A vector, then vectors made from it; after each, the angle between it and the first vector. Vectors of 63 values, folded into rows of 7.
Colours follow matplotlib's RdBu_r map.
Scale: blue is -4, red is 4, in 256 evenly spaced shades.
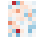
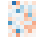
nearly opposite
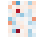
partly aligned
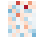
orthogonal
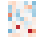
orthogonal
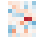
orthogonal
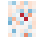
orthogonal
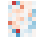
nearly parallel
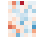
partly aligned
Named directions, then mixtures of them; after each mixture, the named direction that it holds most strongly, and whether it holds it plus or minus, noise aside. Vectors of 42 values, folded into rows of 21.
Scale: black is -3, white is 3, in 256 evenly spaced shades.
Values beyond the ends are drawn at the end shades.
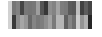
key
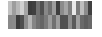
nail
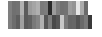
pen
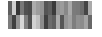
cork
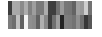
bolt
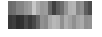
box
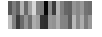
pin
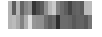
box, minus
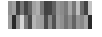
cork, plus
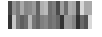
key, minus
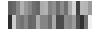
key, minus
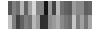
pin, plus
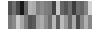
nail, minus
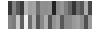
bolt, plus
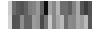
key, plus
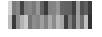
key, plus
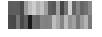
box, plus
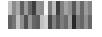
pin, minus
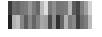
key, minus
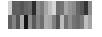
bolt, minus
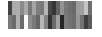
bolt, plus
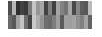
cork, plus
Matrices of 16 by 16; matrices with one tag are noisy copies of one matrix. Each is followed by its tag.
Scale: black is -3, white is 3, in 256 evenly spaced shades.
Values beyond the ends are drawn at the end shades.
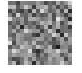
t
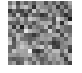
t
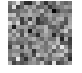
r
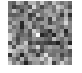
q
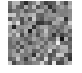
r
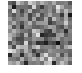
q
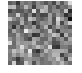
t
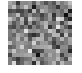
t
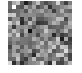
r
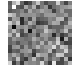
r
